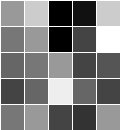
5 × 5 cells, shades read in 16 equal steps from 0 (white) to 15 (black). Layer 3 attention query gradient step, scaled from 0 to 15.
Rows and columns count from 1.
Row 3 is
9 8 6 11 10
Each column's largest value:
11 9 15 14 11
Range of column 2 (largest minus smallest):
6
